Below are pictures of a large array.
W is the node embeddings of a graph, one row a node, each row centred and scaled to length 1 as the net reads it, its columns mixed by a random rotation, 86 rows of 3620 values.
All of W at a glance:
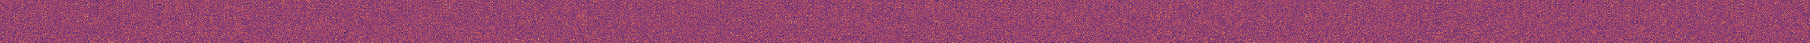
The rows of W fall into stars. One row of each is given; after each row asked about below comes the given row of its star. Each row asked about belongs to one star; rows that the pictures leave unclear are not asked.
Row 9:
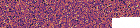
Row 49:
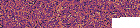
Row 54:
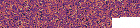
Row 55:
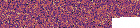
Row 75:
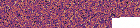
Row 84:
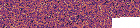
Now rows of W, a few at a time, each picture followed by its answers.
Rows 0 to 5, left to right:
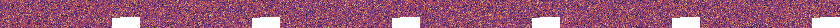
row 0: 55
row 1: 49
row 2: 9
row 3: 49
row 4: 55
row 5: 55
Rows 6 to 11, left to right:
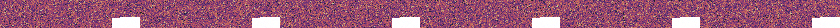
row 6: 54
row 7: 54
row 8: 9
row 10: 49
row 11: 75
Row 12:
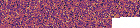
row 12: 55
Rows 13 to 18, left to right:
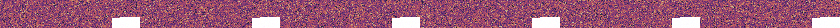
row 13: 54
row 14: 49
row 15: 49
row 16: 9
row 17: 54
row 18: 49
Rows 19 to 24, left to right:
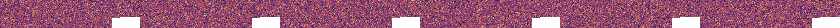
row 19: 55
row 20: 49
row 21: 75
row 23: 54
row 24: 49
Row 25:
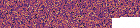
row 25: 55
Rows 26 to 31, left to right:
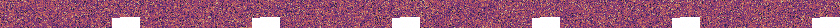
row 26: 75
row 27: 55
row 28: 49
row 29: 9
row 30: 84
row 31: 9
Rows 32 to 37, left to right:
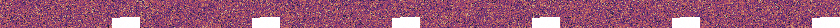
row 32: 9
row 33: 9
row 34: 55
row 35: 75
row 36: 84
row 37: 75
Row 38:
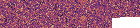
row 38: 9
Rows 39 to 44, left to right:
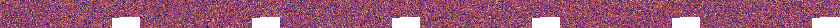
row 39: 9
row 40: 75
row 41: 9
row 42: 54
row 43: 54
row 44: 75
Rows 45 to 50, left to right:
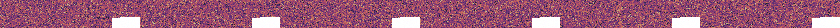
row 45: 9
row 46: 54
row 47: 9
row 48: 75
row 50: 54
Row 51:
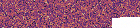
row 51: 9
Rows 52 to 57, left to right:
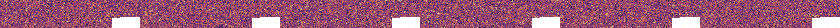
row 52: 55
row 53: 75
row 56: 9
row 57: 55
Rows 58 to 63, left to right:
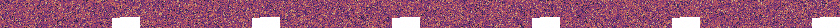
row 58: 49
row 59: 54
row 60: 75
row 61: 49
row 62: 75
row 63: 9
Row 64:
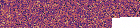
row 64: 55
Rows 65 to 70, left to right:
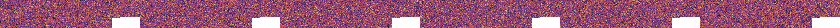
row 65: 55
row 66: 9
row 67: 55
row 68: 9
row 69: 54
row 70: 75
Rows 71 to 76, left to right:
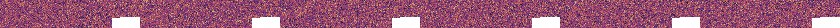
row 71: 75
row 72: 55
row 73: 54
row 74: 55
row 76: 54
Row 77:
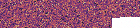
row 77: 84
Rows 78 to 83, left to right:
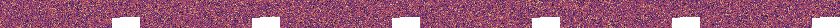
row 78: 54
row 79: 54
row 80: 84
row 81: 49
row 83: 55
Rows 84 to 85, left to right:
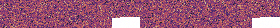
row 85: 84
